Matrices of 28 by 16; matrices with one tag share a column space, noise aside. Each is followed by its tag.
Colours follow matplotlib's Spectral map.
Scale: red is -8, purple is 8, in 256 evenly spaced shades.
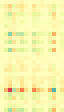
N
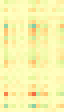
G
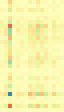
G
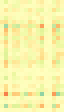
G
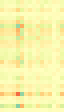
G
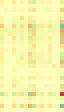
G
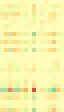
N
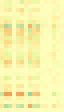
G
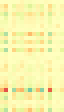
N
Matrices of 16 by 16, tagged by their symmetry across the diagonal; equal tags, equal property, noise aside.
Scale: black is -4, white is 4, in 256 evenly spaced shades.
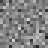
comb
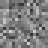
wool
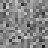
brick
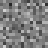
wool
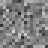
brick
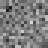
comb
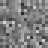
wool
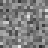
brick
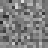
wool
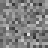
brick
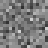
comb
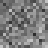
comb
